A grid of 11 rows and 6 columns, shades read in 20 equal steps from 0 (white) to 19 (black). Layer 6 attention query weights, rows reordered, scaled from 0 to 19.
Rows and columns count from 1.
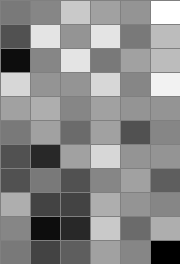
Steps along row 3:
down down up down down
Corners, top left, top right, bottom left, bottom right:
10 0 10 19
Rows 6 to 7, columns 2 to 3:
7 11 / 16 7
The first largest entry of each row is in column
1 1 1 5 3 5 2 1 2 2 6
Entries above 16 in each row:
0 0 1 0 0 0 0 0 0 1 1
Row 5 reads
7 6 9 7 8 8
